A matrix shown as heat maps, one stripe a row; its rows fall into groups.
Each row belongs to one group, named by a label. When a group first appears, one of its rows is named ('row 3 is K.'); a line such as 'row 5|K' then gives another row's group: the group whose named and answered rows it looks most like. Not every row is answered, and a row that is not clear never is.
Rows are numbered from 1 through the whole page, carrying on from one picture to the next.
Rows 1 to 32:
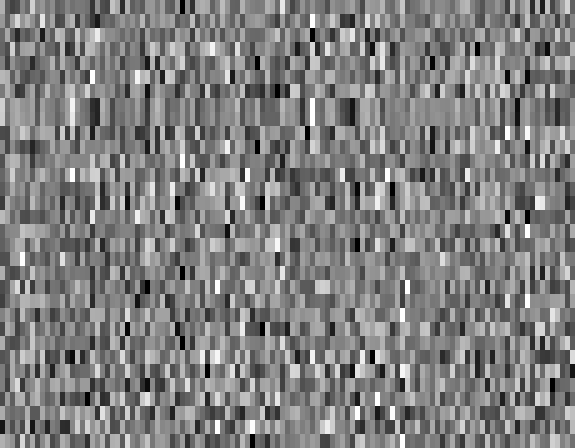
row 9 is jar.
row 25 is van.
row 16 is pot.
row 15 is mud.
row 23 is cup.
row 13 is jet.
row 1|van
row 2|jar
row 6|pot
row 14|mud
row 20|van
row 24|mud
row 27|cup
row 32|cup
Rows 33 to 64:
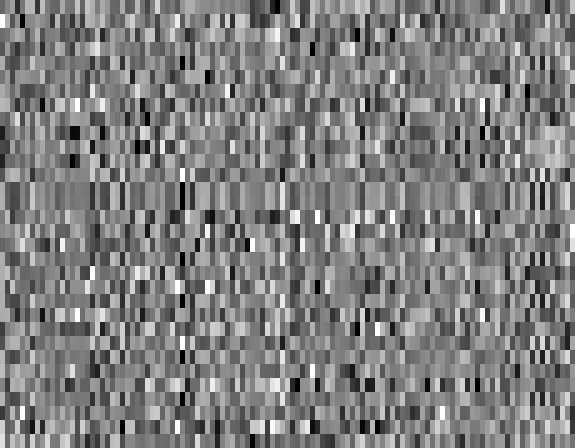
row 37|van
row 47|van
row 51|van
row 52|pot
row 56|mud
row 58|van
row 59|jar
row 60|mud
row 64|cup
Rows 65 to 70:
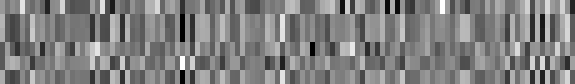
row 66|van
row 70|van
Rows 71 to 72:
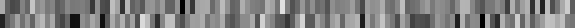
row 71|van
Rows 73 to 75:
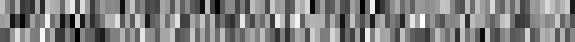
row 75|jar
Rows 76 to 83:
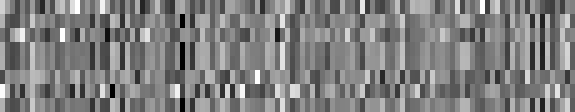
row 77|van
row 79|van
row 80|van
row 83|van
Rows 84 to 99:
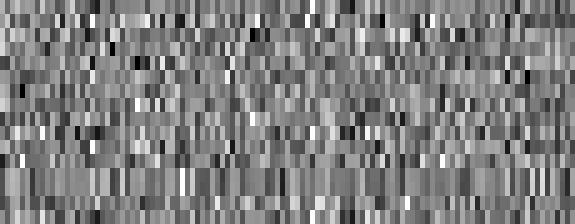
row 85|pot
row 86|cup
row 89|pot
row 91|pot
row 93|jar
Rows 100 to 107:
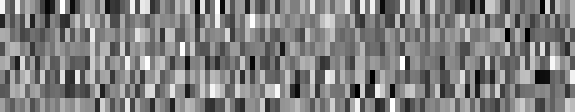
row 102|pot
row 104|cup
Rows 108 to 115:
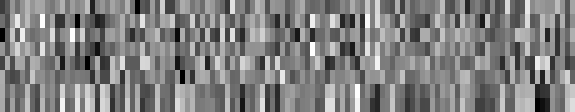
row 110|jet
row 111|jar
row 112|mud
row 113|van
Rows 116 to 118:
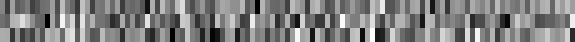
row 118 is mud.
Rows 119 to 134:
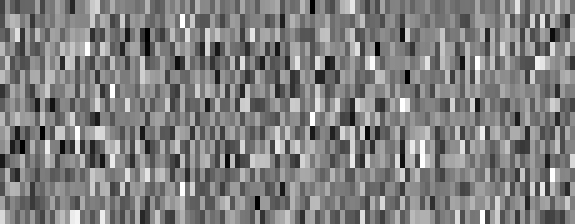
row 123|mud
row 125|jet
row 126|cup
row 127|jar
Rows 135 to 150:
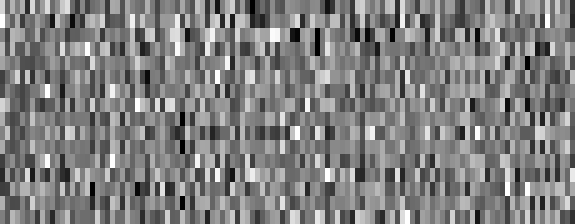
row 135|cup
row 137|mud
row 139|pot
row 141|jet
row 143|van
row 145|van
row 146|jet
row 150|cup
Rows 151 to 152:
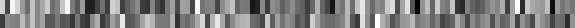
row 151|cup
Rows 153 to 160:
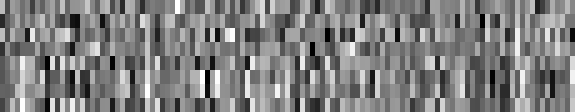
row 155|cup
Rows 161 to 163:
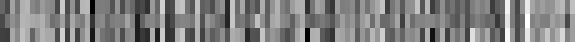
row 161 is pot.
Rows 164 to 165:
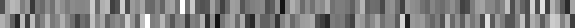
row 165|cup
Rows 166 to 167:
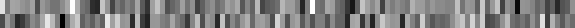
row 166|jar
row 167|jet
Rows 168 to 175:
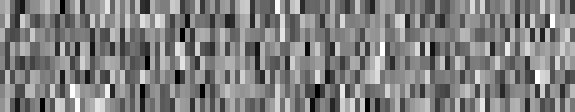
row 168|jet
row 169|cup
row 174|jet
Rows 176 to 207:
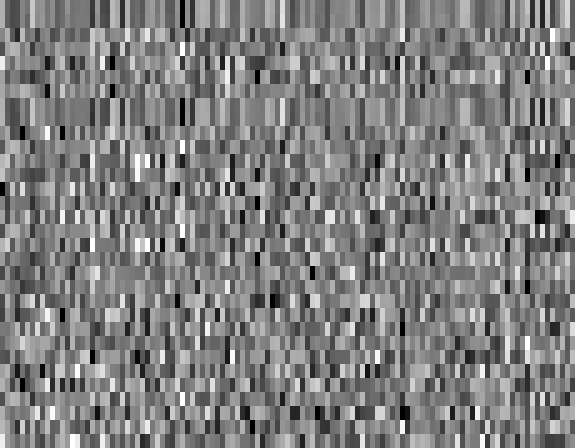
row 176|van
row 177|van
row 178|cup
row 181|pot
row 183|van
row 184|van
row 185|jet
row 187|pot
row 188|pot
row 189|jet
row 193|pot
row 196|pot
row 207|jar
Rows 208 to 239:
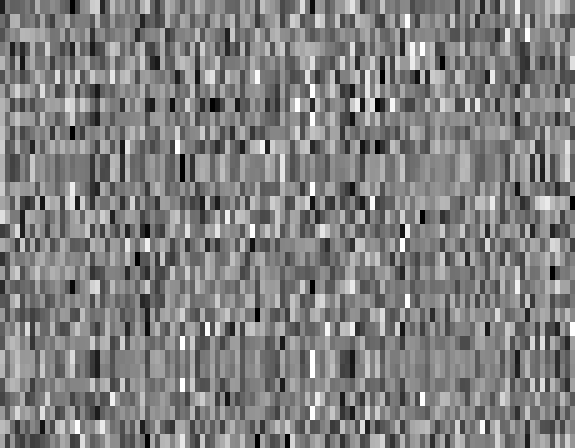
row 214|jar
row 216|jar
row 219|van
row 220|van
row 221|jar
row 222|mud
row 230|pot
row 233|jar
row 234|jar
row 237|jar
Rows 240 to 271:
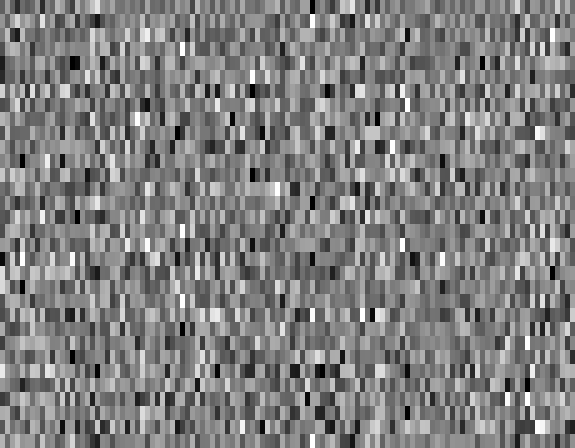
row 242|cup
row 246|cup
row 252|cup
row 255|jar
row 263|van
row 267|pot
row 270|mud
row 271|jar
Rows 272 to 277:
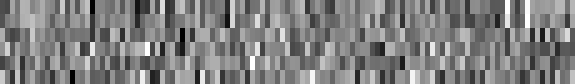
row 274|van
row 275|pot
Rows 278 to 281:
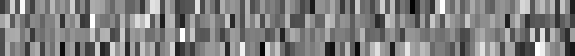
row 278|jet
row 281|mud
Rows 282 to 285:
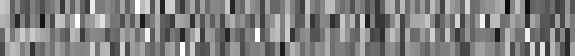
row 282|pot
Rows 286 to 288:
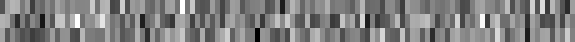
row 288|pot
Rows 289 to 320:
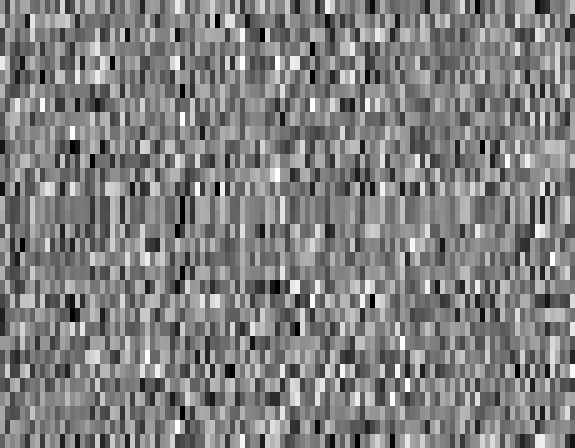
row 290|cup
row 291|mud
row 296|jar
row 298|jet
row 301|mud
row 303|van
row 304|van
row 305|mud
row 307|cup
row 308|van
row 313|cup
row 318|van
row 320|mud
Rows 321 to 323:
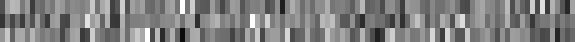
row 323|pot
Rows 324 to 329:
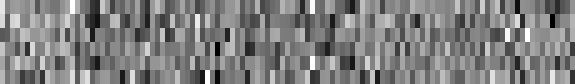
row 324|jar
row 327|cup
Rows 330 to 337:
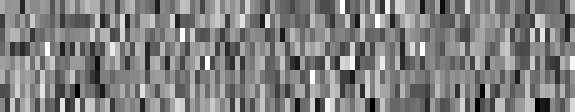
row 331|mud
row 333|jet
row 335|jar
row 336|jar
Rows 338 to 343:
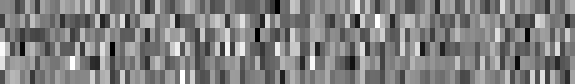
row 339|mud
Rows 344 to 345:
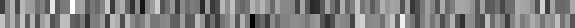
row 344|jet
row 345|cup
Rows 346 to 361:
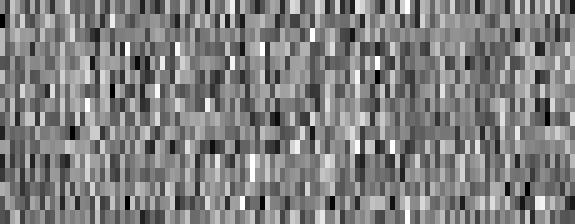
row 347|jet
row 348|jar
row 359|pot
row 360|mud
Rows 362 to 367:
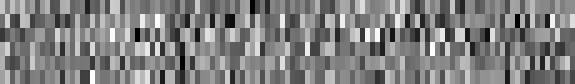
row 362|cup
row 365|pot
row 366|van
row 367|pot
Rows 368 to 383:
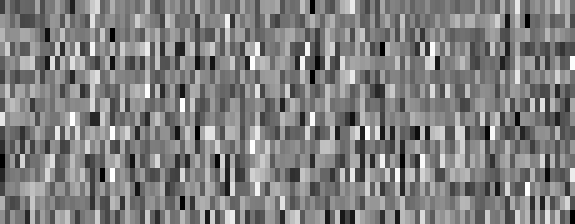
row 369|pot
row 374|pot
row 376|jar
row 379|jet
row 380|jet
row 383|cup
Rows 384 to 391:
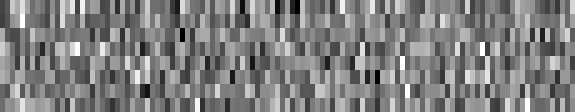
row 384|jet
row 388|cup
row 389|pot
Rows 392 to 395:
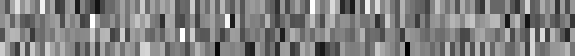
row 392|jar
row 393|pot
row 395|cup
